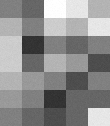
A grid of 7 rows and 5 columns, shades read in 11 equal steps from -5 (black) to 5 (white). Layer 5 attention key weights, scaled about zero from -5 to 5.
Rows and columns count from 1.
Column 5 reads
2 4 0 -2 0 -1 4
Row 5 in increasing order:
-2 0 0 1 2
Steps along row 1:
down up down down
